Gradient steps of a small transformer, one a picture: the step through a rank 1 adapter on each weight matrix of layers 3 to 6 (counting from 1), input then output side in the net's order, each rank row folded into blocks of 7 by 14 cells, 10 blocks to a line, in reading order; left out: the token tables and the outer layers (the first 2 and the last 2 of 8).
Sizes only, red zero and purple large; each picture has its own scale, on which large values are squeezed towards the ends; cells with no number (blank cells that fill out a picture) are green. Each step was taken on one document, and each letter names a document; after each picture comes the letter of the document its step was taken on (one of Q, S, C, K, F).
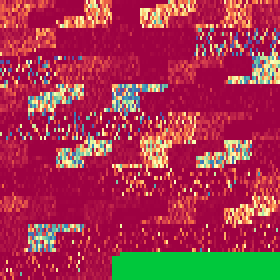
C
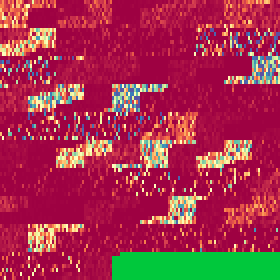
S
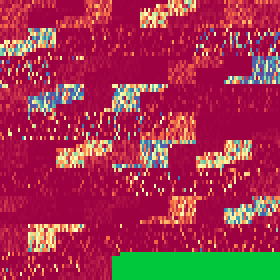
S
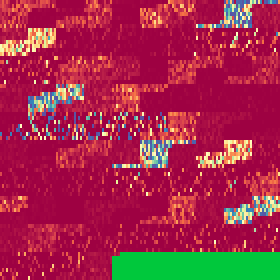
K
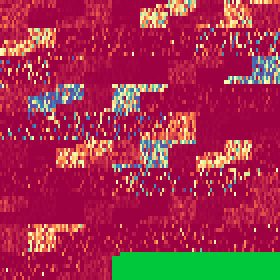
S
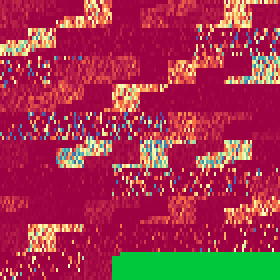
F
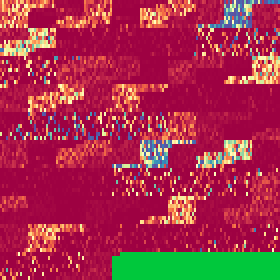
K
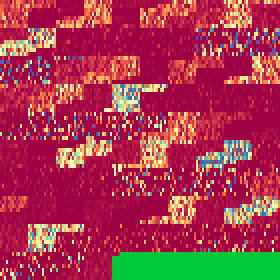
F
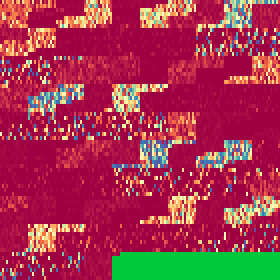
F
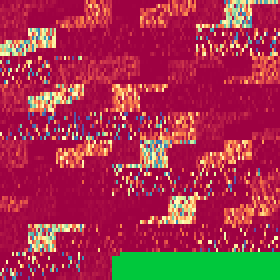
C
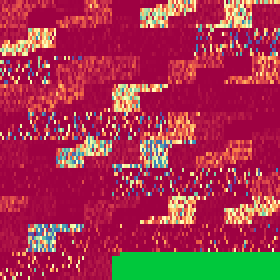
F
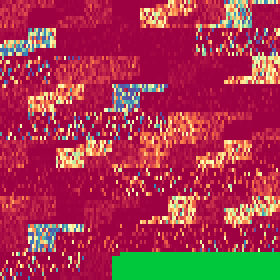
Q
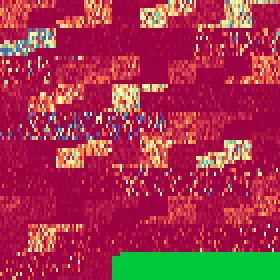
Q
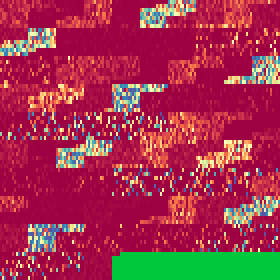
Q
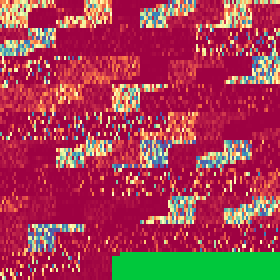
Q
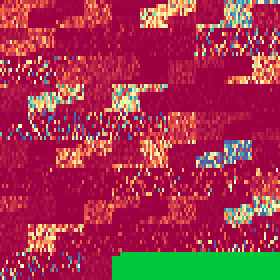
K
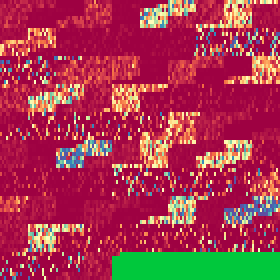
C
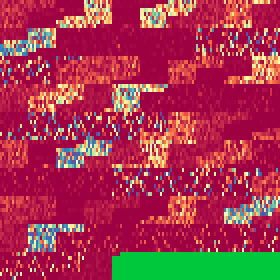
Q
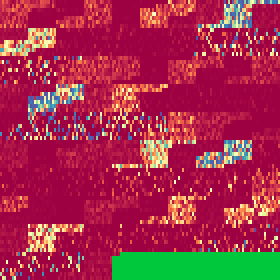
K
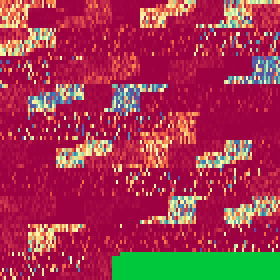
S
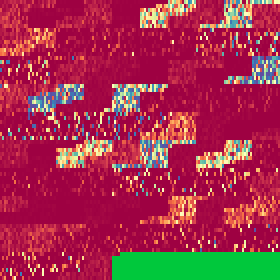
S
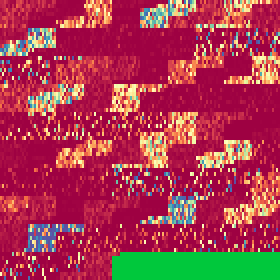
C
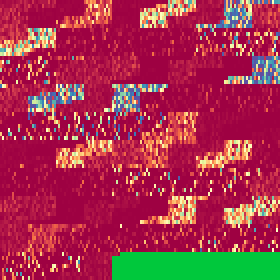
S
